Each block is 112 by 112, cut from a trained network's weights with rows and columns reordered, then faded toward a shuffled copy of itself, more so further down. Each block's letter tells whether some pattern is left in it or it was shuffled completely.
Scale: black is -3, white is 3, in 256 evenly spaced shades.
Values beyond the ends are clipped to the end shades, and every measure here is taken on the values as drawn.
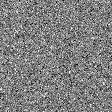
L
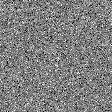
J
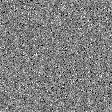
L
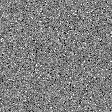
J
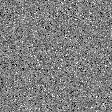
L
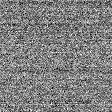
L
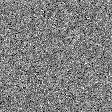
J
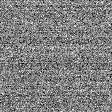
L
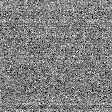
L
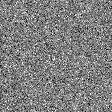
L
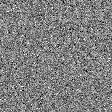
J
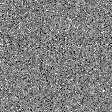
L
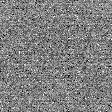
L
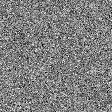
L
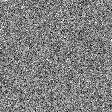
J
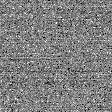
L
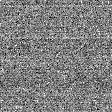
L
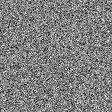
J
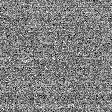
L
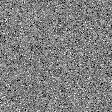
J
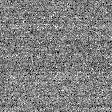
L
